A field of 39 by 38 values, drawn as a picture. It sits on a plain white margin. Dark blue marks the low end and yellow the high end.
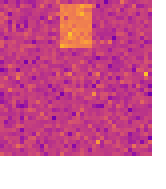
Average level on the scale: 50%. Ninth with the highest average: top middle. Stripes: none. Histogram: skewed, a long tail of high values. Odd patch: higher, in the top middle.
